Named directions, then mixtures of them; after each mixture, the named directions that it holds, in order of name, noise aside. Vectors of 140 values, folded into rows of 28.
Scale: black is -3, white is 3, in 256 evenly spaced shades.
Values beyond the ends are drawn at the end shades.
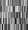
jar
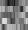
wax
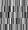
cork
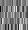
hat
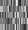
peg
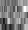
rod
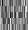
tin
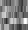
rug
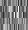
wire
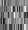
cork, rod, wire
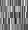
jar, tin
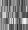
cork, rug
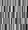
cork, jar, peg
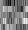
rug, wax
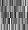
tin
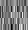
hat, jar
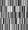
jar, tin, wire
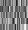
jar, peg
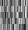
peg, tin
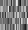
peg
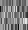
hat, rug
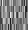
tin
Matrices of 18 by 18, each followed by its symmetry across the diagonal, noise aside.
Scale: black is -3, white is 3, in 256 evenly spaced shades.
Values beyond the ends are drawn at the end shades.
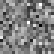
neither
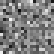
antisymmetric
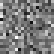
neither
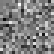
antisymmetric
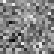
neither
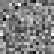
antisymmetric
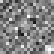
symmetric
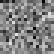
neither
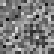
symmetric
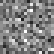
neither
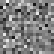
antisymmetric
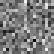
neither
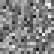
neither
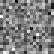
antisymmetric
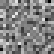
symmetric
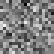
antisymmetric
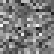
neither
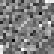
symmetric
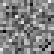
symmetric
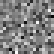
antisymmetric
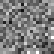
symmetric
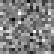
antisymmetric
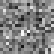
neither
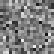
antisymmetric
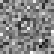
symmetric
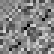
symmetric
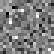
symmetric
